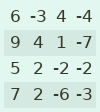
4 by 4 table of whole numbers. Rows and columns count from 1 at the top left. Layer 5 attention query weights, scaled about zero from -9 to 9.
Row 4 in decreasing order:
7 2 -3 -6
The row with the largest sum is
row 2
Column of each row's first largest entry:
1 1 1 1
